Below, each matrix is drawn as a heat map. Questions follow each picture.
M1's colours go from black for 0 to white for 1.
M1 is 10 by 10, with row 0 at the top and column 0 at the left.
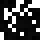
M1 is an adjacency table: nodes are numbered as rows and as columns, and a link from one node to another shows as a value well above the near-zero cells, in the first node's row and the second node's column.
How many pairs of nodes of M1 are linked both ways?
8
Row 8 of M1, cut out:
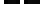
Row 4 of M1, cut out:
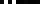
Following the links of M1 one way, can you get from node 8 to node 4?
yes
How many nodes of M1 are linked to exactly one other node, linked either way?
1
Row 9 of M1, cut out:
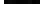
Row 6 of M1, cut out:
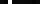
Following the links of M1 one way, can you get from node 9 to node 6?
yes
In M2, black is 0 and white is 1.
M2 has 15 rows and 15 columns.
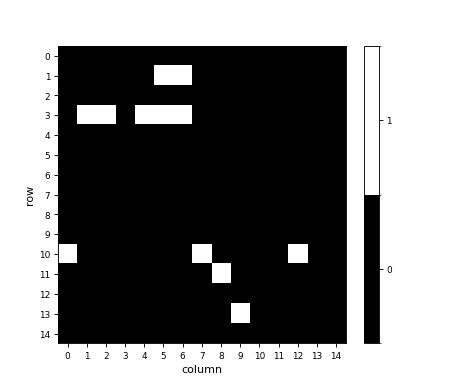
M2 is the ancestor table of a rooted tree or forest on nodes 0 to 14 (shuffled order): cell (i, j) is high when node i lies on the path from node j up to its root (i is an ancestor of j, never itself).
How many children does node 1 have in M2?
2
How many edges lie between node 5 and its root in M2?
2
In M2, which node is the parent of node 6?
1
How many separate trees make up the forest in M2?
5
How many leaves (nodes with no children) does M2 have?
10
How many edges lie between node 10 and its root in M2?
0
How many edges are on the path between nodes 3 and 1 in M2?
1
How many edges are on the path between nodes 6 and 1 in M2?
1
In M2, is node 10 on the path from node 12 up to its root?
yes
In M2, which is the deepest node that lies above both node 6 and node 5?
1
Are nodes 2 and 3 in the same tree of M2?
yes
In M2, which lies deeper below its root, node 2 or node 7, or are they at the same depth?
the same depth
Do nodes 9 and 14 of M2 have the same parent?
no
